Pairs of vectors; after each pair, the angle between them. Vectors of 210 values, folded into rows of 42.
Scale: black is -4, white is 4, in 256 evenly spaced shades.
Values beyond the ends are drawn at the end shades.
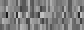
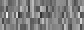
nearly opposite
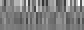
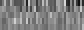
nearly opposite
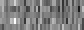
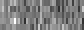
nearly parallel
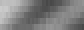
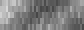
nearly parallel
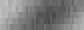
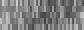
partly aligned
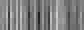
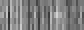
nearly parallel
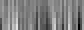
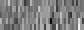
partly opposed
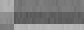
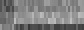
nearly opposite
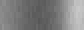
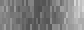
nearly parallel
